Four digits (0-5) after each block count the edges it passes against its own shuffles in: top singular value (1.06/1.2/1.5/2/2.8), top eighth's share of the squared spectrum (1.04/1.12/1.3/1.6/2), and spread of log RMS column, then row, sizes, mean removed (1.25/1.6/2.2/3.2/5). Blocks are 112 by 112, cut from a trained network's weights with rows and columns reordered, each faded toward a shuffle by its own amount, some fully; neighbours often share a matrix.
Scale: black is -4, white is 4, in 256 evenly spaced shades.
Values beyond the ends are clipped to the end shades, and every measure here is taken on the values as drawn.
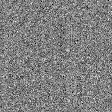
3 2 0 1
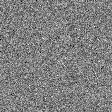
1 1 0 0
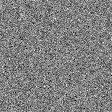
0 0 0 0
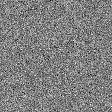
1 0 0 0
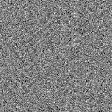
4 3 1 1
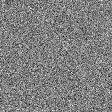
2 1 0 0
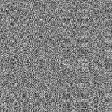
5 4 1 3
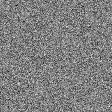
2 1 0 0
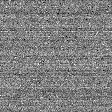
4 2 0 1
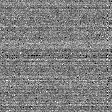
4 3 2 2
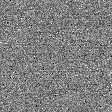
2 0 0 0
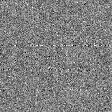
3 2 0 2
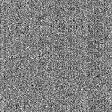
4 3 0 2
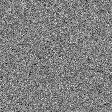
2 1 0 0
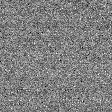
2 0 0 0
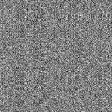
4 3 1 2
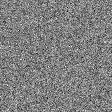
0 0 0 0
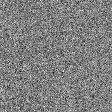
2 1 0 0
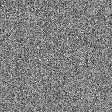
2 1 0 0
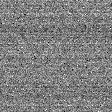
3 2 0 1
